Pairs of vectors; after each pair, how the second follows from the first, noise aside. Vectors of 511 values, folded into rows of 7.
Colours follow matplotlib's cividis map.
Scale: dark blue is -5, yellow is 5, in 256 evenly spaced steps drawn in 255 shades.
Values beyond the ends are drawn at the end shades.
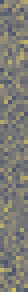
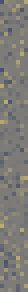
partly zeroed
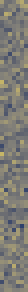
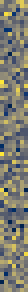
scaled up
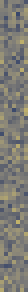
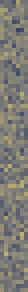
shuffled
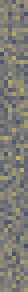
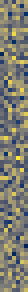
scaled up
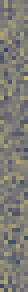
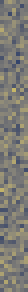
shuffled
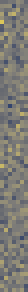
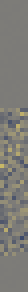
partly zeroed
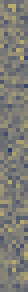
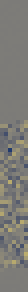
partly zeroed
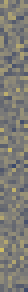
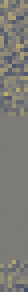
partly zeroed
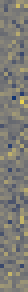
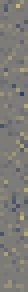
partly zeroed
